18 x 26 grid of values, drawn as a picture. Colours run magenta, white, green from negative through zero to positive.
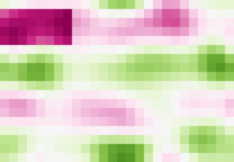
Overall the values sit about 50% of the way up the scale. Horizontal stripes repeat 2 times down the table. In the top left lies a patch that is lower than the rest. The top left is the ninth with the lowest average. The top left is the roughest part.
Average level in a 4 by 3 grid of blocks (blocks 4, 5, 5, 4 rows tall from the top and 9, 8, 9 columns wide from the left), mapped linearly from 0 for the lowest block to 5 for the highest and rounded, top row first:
032
445
333
455
